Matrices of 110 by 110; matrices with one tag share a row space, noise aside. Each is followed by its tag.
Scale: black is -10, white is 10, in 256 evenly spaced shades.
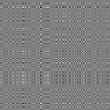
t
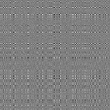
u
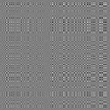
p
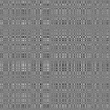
t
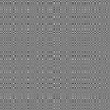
u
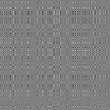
u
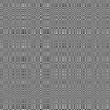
t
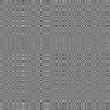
t
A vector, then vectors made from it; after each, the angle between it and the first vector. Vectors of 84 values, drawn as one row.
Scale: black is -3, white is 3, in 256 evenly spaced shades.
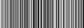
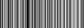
orthogonal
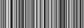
orthogonal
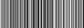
nearly parallel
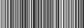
nearly parallel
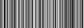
partly opposed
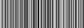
nearly parallel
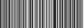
nearly opposite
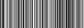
partly opposed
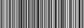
orthogonal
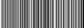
nearly parallel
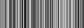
partly aligned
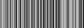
partly aligned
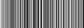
nearly parallel
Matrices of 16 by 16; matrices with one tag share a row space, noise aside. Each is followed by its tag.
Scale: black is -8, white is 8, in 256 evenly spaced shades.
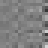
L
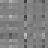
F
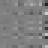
L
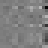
L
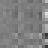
L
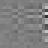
L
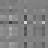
F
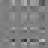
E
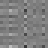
F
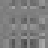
E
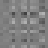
E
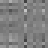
F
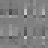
F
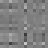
F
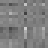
F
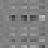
E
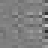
L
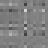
F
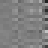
L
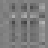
E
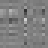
F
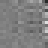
L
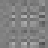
E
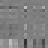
F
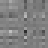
F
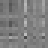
F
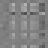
E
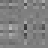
F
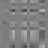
E
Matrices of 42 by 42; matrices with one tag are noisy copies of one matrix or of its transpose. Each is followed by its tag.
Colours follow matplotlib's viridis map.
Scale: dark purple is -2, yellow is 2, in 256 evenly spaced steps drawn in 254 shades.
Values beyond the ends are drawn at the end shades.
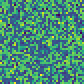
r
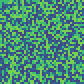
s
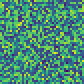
s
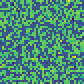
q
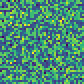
q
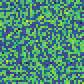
q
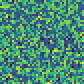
r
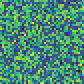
s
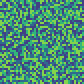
q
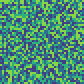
s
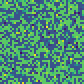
r
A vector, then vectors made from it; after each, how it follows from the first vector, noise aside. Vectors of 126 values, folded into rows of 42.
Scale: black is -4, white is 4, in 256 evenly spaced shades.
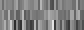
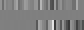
partly zeroed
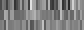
reversed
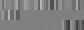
partly zeroed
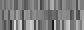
negated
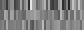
reversed
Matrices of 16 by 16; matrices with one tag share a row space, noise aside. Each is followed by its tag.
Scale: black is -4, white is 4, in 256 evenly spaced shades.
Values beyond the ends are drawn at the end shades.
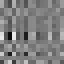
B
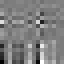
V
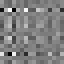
B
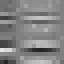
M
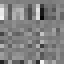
V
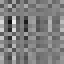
B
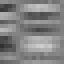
M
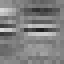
M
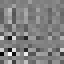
B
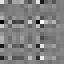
V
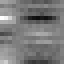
M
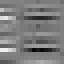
M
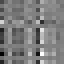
V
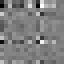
V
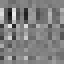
B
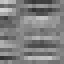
M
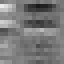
M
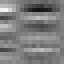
M
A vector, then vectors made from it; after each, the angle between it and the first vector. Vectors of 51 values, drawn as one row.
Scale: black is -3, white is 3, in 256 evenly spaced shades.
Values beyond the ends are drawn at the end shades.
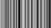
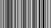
partly opposed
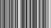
nearly opposite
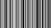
orthogonal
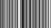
nearly opposite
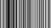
orthogonal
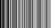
orthogonal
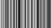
nearly parallel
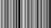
nearly parallel
